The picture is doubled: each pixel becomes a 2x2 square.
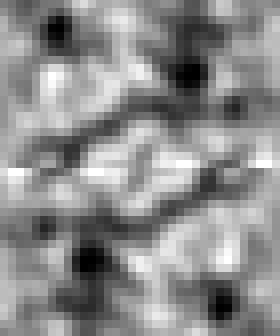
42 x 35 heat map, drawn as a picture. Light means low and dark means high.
There is no seam. A half turn leaves it unchanged. No single row or column stands out from its neighbours. No overall slope runs across the table. The field is mottled with small blotches.
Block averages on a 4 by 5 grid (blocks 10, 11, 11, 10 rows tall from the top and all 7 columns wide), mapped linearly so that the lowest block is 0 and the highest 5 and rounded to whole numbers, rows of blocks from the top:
22051 | 01121 | 12110 | 15022
